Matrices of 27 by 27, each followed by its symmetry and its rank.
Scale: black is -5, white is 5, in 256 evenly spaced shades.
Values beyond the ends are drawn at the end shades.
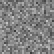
neither, full rank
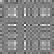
symmetric, rank two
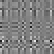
neither, rank two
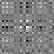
symmetric, rank two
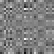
neither, rank two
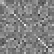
symmetric, rank five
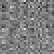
neither, rank five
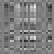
neither, rank two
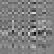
neither, rank two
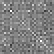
symmetric, rank five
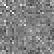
symmetric, rank five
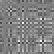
symmetric, rank two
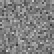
neither, full rank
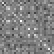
symmetric, rank five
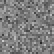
neither, full rank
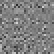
neither, rank five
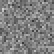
neither, full rank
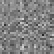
neither, rank five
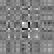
symmetric, rank two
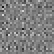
neither, rank five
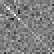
symmetric, rank five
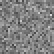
neither, full rank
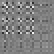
symmetric, rank two
